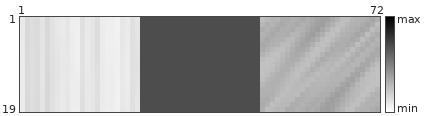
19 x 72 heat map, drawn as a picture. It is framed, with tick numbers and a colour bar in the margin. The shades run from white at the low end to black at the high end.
The table splits into one row of 3 panels. Panel 1,1: very low, streaked downward, faint in contrast. Panel 1,2: high, flat. Panel 1,3: low, slanting up to the right, faint in contrast.
